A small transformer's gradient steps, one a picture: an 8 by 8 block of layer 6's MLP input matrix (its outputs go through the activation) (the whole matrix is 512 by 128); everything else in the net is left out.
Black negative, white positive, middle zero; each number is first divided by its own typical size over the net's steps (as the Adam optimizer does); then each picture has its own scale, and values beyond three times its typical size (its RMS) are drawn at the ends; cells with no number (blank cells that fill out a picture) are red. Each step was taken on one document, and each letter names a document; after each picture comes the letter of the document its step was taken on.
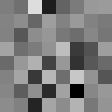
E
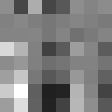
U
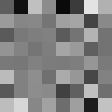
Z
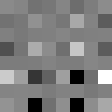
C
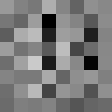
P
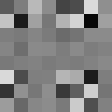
Z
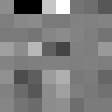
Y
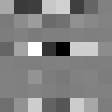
Y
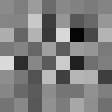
P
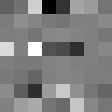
Y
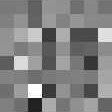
P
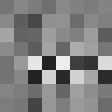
P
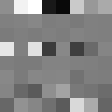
Y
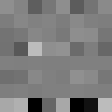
C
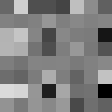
U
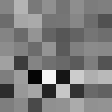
E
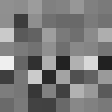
E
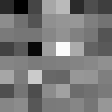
Y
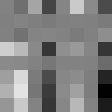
U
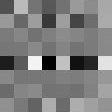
E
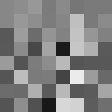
E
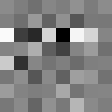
E
